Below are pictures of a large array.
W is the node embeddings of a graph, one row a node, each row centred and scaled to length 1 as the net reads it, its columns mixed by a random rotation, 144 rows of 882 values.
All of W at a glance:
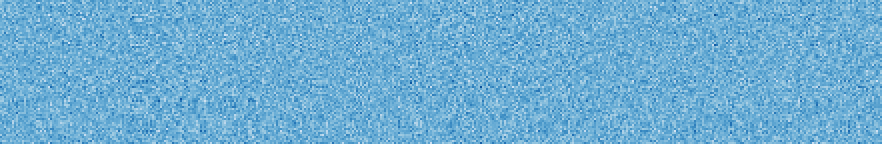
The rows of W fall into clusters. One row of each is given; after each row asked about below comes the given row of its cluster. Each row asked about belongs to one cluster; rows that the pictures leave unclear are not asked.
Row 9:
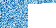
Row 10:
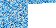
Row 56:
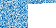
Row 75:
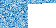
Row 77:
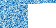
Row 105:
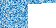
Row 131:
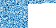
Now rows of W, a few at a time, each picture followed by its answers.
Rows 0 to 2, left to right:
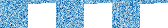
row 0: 10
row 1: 9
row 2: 56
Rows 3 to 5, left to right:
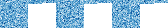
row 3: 56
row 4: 9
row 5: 105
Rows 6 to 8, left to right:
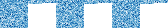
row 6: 75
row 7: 10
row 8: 10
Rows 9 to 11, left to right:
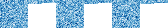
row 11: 75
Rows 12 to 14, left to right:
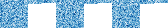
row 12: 9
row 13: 131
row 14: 77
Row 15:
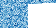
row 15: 77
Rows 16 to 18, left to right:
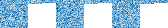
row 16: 75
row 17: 9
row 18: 56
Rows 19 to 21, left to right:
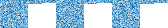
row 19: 56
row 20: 77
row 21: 56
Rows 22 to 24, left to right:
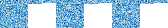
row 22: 105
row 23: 75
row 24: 131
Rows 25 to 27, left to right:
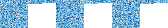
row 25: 56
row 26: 9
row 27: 131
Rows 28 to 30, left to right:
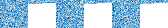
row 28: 75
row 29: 9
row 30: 9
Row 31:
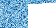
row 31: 10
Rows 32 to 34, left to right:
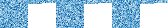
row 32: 10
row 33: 75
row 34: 131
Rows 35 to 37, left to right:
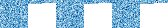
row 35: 131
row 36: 77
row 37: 10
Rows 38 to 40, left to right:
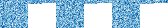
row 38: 56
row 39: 131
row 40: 77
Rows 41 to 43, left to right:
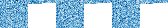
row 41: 105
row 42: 9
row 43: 9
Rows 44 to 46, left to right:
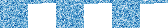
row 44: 77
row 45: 77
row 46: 75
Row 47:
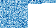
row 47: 131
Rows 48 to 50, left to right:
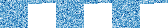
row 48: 10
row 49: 77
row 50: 75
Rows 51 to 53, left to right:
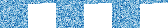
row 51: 77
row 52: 75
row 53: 9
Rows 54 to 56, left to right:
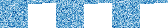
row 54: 75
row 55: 105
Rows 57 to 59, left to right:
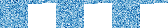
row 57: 105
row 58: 10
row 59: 105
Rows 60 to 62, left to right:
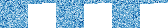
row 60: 56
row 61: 131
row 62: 10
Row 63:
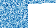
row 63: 131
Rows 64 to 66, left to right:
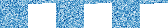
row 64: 105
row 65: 9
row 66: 75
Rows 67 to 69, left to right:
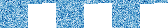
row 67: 56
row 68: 75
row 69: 105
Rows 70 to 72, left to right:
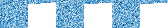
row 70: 9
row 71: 56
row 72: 10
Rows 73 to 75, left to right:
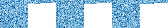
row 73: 9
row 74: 9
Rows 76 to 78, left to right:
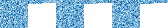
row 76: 131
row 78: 10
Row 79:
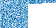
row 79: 56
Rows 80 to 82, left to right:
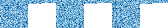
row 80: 131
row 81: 131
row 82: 9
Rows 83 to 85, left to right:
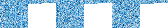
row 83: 131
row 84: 9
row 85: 10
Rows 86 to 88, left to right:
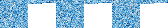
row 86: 75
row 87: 75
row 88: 77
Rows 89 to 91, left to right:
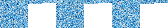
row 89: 131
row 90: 77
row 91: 56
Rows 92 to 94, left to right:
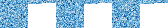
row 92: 10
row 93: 131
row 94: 75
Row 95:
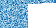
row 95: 77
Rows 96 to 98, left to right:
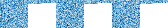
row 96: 9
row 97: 10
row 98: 9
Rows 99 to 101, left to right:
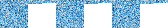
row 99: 105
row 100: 105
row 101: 9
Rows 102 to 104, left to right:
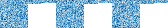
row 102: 77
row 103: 105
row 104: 56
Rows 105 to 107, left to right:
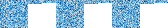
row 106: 10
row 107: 105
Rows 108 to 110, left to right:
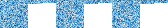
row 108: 77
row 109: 56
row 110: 56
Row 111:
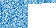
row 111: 9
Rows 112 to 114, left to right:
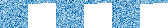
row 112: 77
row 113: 105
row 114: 9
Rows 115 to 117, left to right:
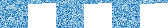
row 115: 75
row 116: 56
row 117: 75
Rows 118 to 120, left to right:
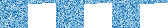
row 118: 75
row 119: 9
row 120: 56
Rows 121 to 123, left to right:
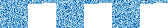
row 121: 131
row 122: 56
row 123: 131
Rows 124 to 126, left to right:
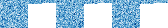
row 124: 56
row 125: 131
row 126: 131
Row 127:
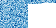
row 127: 77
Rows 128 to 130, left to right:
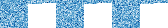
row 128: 75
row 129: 10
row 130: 131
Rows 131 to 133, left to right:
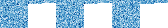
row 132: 131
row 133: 56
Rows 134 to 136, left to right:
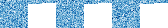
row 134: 10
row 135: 105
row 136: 75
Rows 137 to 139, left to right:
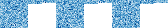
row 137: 10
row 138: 10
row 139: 131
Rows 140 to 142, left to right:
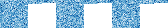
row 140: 9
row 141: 77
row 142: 75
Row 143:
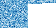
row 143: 75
